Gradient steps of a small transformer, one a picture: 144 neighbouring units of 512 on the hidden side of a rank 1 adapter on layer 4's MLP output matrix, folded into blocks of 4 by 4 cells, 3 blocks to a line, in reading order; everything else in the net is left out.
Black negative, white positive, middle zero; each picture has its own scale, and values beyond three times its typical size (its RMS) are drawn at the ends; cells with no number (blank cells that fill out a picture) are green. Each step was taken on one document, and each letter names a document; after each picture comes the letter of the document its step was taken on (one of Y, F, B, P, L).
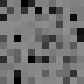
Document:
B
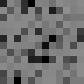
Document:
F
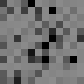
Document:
F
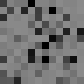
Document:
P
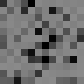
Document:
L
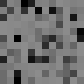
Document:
B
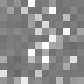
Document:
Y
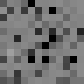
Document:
P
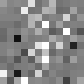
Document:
Y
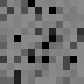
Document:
F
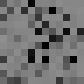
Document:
P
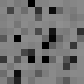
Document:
F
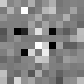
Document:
Y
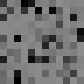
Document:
B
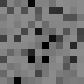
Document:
P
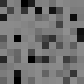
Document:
B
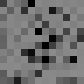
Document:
L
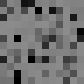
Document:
B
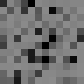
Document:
F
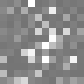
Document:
Y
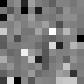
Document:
P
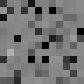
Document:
P
